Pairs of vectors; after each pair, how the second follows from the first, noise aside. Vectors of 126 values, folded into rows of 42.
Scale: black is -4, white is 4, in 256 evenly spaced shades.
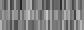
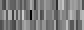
shuffled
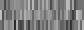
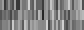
shuffled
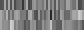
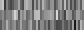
shuffled
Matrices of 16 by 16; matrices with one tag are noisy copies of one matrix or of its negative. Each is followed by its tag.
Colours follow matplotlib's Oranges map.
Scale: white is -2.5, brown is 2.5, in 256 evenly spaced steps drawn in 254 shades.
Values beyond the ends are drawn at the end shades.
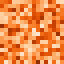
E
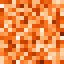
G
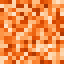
G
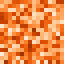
E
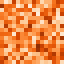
G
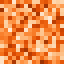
G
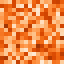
G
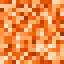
G
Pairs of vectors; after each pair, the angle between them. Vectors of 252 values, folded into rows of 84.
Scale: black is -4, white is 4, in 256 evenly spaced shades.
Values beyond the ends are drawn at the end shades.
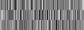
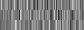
partly opposed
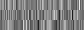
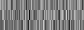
partly aligned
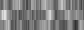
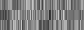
partly opposed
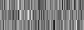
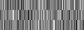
nearly opposite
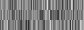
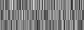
partly opposed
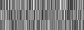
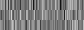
nearly opposite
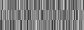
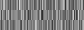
nearly parallel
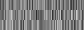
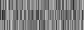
partly aligned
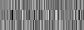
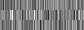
nearly opposite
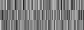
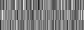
nearly opposite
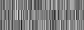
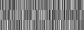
partly aligned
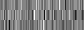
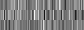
nearly parallel
